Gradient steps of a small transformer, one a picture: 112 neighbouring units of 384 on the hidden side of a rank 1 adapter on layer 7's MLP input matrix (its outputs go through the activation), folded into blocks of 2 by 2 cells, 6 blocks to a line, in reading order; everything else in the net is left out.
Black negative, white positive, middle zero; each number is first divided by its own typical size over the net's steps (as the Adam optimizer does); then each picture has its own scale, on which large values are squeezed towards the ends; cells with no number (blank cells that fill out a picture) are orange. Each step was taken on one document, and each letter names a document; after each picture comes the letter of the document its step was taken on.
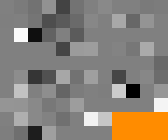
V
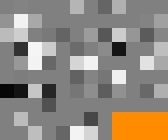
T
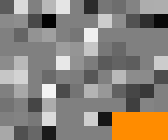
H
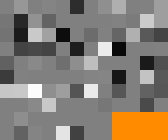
T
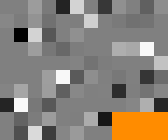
V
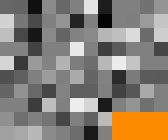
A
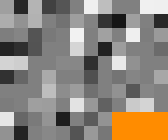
A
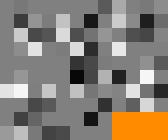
T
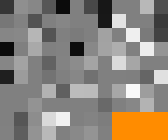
A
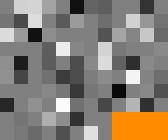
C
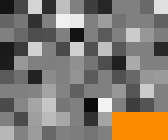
A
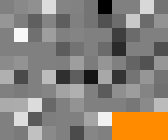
V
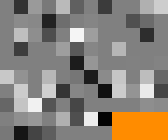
V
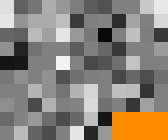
A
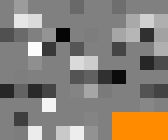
T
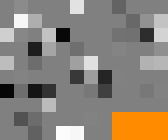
T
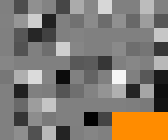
V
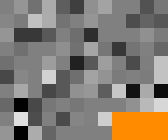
V
